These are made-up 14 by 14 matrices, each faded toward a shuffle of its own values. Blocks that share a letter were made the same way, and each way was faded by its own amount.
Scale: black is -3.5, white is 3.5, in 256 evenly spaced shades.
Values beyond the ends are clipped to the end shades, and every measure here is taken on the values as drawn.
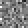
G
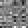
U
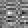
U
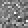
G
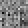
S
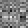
U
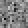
G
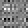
U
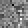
G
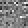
S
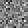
G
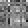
U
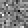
G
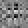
U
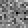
G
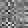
U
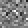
S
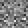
S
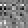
U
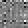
U
